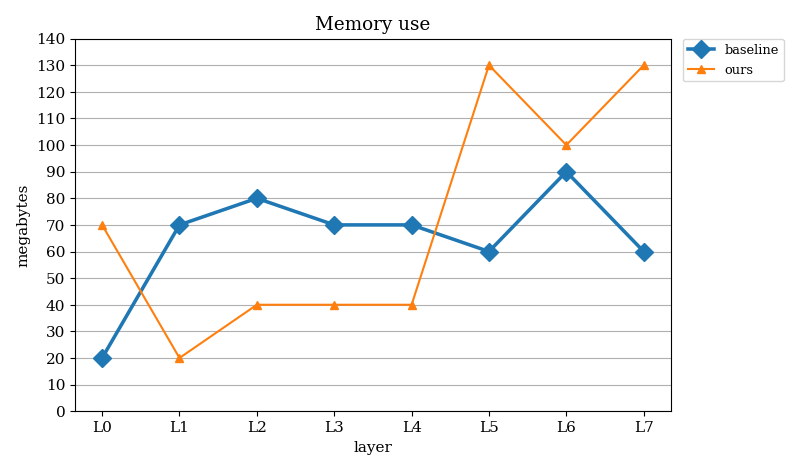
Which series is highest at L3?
baseline
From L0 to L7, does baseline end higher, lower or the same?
higher
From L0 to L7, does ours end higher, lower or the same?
higher
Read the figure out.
Title: Memory use
x-axis: layer, ticks L0 L1 L2 L3 L4 L5 L6 L7
y-axis: megabytes, ticks 0 10 20 30 40 50 60 70 80 90 100 110 120 130 140
Legend: baseline, ours
Values:
baseline: 20 70 80 70 70 60 90 60
ours: 70 20 40 40 40 130 100 130
